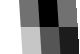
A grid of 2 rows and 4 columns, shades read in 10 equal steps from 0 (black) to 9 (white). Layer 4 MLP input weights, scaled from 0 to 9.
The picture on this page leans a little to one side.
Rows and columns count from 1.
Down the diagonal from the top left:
9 7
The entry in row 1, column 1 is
9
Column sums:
18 11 3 5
